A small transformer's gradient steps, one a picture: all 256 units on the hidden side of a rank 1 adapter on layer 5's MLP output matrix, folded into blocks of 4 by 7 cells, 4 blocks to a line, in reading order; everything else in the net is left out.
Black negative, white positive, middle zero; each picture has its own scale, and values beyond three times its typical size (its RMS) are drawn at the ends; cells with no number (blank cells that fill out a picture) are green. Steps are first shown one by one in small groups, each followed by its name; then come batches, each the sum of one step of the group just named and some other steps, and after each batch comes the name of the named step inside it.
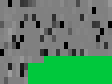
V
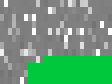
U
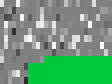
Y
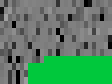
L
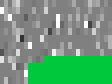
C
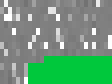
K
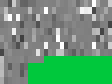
V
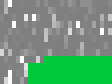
U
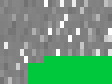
C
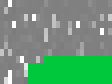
Y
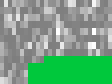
K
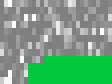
U
